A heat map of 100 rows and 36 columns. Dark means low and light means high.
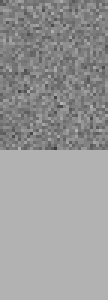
The table splits into 2 rows of 1 panel. Panel 1,1: middling, fine-grained. Panel 2,1: high, flat.
